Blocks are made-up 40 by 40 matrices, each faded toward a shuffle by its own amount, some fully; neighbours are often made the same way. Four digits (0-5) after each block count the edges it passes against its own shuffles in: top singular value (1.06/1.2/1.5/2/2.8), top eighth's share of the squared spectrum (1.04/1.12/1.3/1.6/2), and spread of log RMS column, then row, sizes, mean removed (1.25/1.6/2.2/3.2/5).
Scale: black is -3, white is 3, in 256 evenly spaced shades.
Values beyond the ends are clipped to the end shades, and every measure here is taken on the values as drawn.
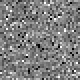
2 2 0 0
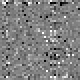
3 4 2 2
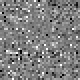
2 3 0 1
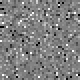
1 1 0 0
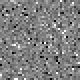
0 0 0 0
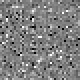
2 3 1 1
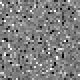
0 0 0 0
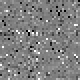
2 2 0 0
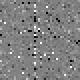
3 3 1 0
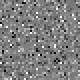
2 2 0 1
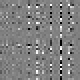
4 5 3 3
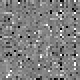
3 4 2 1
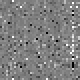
3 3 1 0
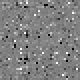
2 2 1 0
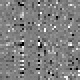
4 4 2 2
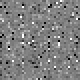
3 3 1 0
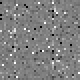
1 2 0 0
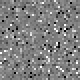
0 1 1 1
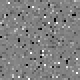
0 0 0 0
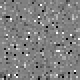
0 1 0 1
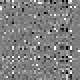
4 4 2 2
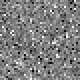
0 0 0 0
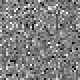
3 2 0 0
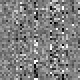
2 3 4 0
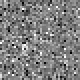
1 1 2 0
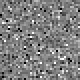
0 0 0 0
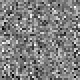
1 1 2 0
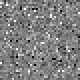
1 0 0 0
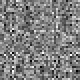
3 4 2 2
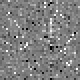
2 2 0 0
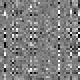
4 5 3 2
